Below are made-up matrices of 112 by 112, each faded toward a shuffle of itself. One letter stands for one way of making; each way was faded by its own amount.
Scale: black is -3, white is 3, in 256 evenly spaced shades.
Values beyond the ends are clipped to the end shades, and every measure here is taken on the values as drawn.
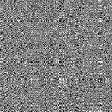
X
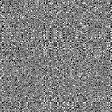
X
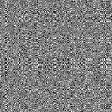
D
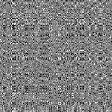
D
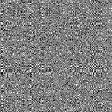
X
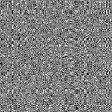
D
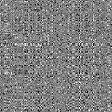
D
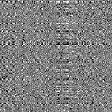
D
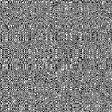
D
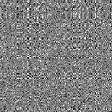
D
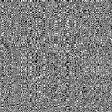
X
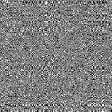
X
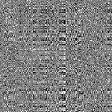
D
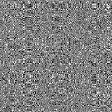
X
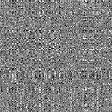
X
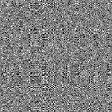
X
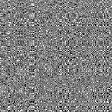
D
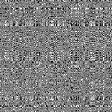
D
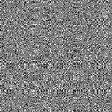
X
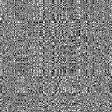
D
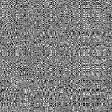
D
